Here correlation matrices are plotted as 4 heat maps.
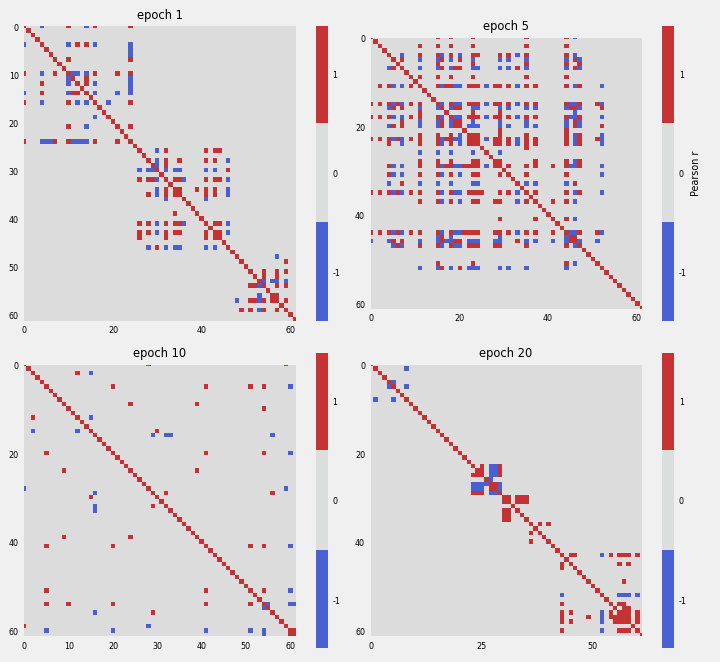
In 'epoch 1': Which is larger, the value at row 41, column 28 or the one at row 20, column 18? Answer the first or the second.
the first
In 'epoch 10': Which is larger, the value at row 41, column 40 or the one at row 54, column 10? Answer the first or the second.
the second
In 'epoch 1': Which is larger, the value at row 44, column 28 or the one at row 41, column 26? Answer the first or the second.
the second
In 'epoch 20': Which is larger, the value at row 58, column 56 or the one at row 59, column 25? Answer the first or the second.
the first
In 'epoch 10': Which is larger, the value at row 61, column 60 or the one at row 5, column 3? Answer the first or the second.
the first
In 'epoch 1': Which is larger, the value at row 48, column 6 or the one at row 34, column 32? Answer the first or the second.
the second
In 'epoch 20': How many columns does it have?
62
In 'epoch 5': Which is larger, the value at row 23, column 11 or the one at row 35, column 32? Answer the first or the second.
the first
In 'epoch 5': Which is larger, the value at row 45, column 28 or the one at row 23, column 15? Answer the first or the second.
the second
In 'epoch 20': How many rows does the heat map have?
62
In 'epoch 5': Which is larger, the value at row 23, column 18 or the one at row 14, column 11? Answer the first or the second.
the first
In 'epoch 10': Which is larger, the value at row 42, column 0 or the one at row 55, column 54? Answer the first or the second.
the first
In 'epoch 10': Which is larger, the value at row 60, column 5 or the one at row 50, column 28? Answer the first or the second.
the second
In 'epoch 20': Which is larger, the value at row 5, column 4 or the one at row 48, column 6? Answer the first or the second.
the second
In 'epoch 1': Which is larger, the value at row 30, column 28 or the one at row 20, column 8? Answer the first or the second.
the second
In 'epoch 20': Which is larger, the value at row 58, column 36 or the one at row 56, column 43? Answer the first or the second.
the second
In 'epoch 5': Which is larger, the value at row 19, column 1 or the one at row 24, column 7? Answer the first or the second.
the first
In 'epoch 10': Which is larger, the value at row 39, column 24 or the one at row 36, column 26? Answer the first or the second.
the first
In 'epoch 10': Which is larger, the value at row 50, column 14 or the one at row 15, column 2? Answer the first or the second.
the first
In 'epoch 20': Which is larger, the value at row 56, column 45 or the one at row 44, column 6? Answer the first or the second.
the first
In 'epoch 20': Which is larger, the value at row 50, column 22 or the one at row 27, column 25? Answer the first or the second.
the first
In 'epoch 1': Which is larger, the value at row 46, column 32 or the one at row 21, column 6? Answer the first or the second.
the second
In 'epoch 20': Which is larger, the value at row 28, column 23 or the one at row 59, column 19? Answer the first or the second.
the second
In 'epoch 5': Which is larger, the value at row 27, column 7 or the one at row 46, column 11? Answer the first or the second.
the first
